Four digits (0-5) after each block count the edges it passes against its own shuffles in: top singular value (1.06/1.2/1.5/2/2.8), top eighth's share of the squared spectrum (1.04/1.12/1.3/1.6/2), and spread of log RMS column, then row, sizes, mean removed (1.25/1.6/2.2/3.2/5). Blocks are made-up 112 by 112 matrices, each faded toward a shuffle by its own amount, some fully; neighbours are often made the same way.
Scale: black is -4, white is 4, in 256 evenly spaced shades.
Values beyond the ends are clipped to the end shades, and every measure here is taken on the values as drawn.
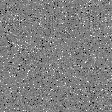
3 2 0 0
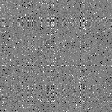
5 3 2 2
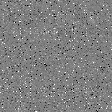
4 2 1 1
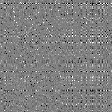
5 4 3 3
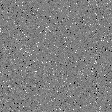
3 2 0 0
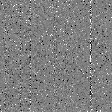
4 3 2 0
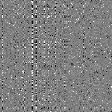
5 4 3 2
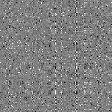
5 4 3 2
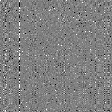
5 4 3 2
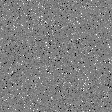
0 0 0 0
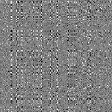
5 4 4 3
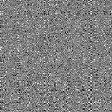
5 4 3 2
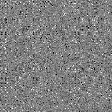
4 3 2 1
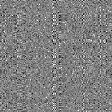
5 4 3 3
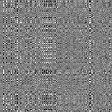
5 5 4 4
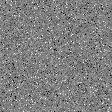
1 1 0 0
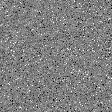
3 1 0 0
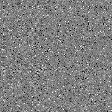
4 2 1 1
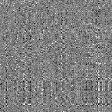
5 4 3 2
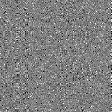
4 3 2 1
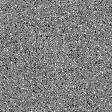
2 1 0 0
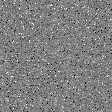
0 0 0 0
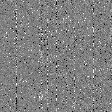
2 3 3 0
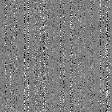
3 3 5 0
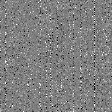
3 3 3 0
